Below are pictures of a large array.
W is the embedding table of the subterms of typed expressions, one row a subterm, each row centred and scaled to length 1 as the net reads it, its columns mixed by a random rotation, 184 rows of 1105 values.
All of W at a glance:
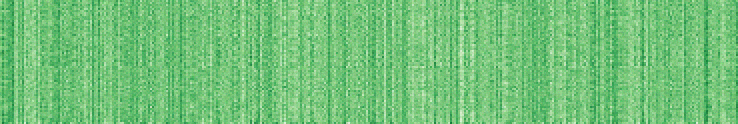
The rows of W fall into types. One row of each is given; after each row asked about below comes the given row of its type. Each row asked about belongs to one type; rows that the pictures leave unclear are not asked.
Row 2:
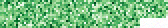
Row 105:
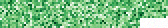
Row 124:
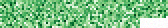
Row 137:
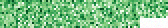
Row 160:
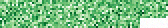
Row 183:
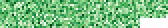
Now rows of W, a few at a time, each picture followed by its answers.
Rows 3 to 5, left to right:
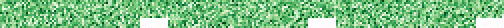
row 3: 183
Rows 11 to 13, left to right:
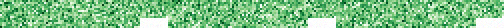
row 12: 105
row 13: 2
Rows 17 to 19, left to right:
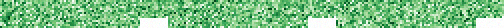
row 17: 124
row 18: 137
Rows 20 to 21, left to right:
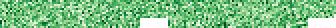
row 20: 160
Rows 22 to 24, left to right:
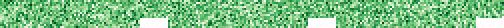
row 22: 105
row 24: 137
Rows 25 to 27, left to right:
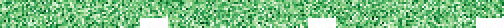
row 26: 137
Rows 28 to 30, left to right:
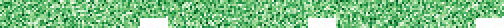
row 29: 183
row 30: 105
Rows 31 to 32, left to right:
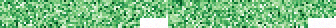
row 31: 2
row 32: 137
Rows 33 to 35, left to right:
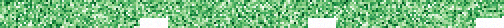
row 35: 105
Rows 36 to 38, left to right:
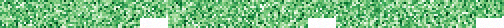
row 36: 2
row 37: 2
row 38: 124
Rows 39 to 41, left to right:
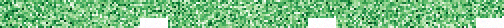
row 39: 124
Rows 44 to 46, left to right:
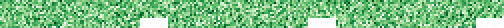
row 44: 105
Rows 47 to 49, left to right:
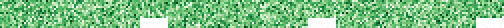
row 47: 137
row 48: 2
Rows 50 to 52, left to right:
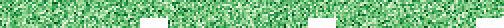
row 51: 160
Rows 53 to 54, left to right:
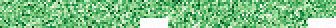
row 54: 105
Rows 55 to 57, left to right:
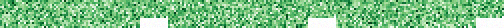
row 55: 137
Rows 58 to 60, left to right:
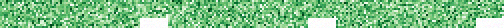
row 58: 183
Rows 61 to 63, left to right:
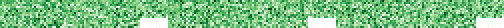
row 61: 105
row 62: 137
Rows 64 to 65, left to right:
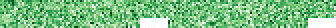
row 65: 160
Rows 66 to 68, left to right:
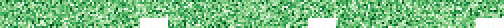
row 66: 183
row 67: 2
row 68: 105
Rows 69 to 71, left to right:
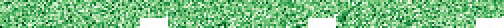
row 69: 2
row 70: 183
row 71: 124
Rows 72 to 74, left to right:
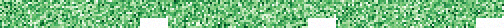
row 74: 160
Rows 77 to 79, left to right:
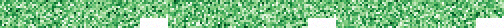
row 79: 105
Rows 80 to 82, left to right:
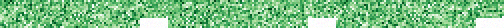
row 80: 105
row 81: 137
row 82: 105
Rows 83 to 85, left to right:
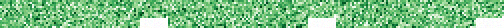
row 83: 105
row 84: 183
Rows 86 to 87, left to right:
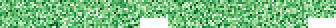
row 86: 183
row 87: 183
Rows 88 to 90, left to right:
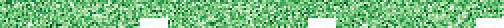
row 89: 160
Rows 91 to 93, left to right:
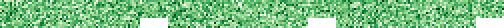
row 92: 124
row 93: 137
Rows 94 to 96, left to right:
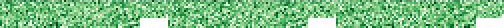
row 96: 183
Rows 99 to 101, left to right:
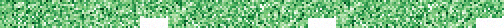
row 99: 137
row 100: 2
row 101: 2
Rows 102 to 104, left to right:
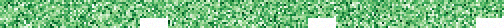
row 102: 2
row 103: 160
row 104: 124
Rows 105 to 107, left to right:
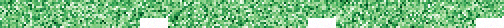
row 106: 124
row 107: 105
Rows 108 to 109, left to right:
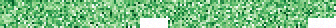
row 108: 137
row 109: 160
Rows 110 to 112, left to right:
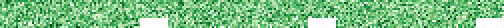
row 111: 137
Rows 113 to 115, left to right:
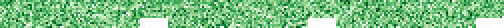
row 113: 105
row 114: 105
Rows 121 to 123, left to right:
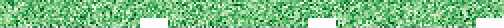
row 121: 2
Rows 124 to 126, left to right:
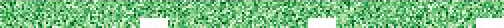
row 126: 2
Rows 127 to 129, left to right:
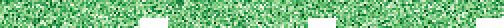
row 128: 137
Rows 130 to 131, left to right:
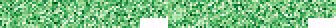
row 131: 2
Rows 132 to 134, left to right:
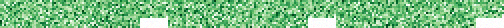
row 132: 160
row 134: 183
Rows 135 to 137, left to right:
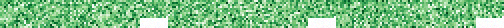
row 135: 2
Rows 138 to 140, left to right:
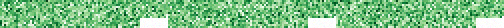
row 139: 137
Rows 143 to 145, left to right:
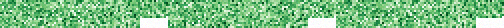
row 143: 137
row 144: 2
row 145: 137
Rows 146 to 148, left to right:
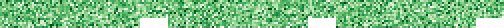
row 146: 183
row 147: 137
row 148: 2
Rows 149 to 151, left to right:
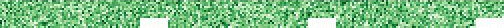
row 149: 160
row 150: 105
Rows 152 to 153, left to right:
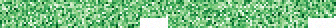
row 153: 137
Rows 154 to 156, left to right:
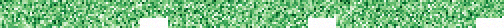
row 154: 105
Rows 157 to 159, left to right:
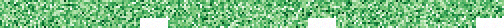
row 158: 105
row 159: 137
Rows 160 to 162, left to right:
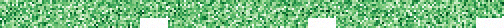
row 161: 160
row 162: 137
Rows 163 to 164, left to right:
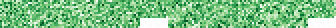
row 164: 2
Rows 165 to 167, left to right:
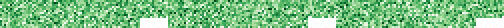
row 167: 124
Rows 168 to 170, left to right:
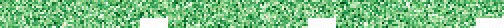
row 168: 105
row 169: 2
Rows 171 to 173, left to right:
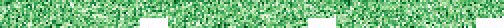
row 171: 105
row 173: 137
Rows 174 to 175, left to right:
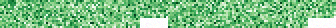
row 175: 2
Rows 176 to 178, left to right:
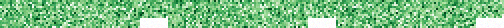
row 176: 105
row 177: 137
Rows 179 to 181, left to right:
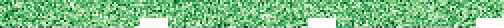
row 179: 124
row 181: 2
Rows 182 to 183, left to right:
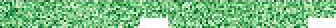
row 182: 124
